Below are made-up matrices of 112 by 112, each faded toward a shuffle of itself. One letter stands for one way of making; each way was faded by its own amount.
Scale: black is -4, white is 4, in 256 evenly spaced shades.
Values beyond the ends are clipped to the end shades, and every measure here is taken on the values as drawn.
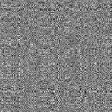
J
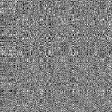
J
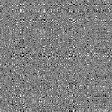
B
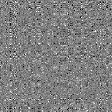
B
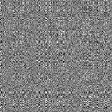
J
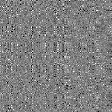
B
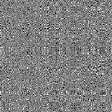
B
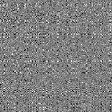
B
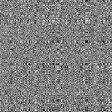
J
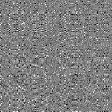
B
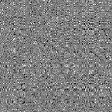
B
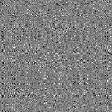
B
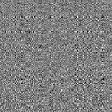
J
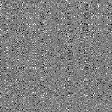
B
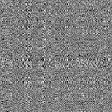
J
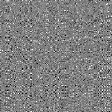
B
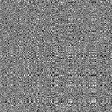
J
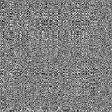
J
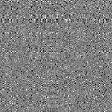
B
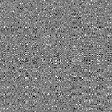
B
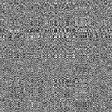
J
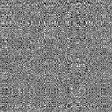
J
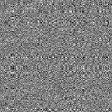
J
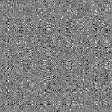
B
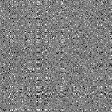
B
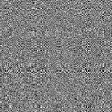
J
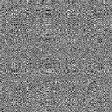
J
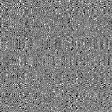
B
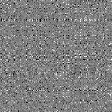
B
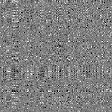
B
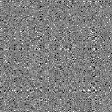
B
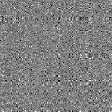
B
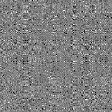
B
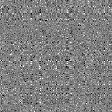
B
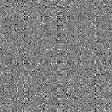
B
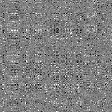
B
